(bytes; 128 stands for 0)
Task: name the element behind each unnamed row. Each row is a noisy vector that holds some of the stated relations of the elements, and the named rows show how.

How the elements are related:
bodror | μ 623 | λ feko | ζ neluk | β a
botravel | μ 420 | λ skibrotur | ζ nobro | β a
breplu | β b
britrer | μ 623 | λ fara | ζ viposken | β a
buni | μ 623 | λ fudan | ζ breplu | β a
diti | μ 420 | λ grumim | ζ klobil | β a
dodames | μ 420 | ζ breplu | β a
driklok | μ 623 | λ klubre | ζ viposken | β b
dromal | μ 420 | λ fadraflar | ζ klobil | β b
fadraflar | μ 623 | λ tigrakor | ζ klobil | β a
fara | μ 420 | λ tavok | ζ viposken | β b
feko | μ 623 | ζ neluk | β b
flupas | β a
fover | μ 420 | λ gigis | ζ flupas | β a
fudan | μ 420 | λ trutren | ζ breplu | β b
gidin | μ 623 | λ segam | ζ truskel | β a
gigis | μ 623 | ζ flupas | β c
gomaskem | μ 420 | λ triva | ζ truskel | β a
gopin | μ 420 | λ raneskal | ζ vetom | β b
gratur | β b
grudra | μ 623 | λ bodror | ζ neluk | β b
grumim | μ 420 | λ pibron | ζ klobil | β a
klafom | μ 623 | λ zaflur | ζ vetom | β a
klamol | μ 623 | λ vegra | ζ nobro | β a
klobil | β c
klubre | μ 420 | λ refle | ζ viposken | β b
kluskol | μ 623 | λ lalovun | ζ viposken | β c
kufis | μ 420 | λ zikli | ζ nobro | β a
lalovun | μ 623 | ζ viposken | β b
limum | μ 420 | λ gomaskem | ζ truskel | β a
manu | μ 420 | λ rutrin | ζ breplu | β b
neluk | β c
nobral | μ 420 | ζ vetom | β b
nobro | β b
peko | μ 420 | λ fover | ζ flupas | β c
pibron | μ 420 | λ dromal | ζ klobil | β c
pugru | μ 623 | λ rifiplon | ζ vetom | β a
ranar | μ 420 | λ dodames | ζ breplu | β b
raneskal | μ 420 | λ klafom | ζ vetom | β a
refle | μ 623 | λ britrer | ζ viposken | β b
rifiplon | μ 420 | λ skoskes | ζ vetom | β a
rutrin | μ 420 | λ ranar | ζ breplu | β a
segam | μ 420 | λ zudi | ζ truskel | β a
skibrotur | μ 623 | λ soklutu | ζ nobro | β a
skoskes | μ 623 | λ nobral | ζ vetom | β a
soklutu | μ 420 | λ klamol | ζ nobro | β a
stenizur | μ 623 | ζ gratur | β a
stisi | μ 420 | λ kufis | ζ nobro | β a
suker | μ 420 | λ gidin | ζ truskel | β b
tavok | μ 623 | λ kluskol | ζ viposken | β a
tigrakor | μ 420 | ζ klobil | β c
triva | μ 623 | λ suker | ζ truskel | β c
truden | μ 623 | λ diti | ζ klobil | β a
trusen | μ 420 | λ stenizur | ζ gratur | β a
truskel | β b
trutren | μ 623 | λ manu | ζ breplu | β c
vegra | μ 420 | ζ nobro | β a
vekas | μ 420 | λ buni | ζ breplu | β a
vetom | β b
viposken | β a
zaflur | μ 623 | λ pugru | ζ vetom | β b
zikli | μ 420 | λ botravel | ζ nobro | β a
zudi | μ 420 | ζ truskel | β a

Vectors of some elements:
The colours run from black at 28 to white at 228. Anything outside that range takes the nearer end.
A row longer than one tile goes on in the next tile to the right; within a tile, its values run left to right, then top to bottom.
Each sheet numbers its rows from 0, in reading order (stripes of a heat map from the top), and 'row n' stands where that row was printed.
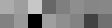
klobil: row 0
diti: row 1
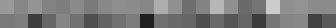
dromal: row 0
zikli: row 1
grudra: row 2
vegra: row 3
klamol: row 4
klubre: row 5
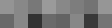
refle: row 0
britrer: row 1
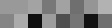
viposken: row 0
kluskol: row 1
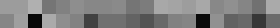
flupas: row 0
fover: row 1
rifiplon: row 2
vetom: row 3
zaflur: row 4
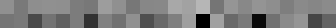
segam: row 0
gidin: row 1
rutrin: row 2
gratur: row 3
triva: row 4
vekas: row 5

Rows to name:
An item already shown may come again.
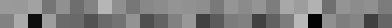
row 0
viposken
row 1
vegra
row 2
rutrin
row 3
fudan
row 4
suker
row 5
breplu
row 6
suker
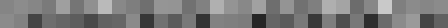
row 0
grumim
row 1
nobral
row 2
britrer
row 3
fadraflar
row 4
pibron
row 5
fadraflar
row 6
lalovun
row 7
vekas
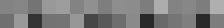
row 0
buni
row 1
manu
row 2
driklok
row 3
truden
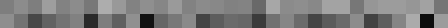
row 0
stisi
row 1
truden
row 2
trutren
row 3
fara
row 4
klafom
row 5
gopin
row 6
ranar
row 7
viposken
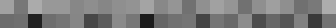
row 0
tigrakor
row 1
fara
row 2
peko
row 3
zudi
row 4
dodames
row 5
tavok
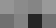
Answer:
feko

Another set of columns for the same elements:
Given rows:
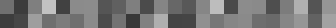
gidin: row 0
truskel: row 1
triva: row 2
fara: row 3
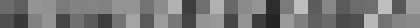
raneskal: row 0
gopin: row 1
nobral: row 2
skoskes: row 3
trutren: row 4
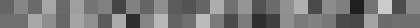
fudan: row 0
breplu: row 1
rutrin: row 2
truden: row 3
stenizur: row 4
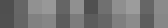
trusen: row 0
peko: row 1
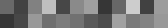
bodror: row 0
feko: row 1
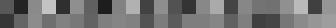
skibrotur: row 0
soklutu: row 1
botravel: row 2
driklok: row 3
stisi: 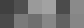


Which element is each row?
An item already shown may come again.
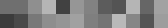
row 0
driklok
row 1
ranar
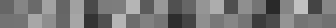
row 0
fudan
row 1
buni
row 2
truden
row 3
tavok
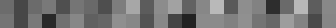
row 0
flupas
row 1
pibron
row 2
zaflur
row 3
tigrakor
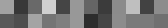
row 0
feko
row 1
britrer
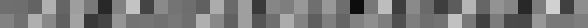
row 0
manu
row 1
tavok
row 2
manu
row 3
vekas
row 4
vegra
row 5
dodames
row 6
kluskol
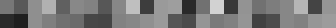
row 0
klafom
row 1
refle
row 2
lalovun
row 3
grudra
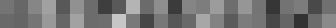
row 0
klubre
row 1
dodames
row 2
vekas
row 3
viposken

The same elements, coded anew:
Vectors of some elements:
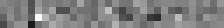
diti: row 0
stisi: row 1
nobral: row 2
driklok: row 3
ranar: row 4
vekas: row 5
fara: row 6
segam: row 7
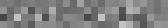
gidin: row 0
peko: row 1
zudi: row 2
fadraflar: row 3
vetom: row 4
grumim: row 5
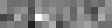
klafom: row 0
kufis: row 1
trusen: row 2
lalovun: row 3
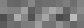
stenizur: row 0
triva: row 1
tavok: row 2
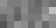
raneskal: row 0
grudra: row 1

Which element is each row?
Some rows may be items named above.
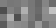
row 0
peko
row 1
driklok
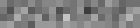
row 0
zaflur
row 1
klubre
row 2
pibron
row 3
tigrakor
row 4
feko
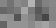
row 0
gopin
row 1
fudan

